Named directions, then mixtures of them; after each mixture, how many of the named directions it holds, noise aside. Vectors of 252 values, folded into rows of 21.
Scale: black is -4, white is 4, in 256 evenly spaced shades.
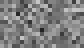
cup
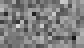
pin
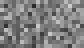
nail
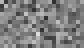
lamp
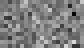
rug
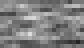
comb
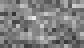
three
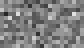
three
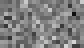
one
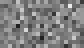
three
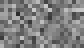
two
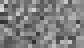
three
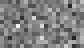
two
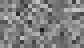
one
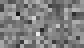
three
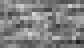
two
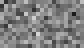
two
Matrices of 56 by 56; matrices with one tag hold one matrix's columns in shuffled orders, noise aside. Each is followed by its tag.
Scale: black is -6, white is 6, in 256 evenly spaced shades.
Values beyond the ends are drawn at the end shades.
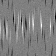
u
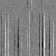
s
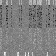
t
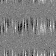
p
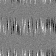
p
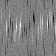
u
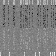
t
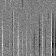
s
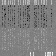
t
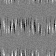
p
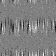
p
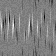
u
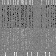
t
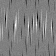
u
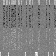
t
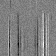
s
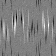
u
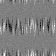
p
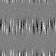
p
